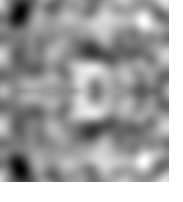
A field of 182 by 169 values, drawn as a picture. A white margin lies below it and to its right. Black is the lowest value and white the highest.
There are no lone odd cells. The texture varies smoothly and slowly. It is mirror symmetric from top to bottom.
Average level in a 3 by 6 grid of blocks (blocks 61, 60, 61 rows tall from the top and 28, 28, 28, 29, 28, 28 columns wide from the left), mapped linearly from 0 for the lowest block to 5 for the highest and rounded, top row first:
0 2 3 3 3 4
2 3 4 5 3 2
0 2 3 3 3 4
